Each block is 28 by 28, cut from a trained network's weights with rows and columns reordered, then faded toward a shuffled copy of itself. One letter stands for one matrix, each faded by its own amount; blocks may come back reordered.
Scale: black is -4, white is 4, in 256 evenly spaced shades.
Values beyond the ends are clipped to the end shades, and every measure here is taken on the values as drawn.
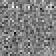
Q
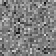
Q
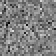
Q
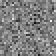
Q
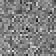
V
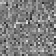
V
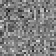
V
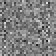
V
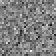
Q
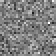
Q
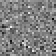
Q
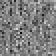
Q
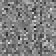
Q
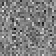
V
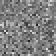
V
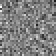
V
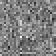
V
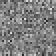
V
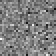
Q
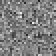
V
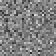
V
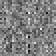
V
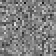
Q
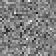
Q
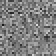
V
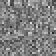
V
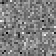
Q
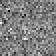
Q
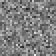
Q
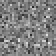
Q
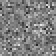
V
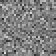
V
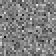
Q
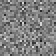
V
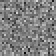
Q
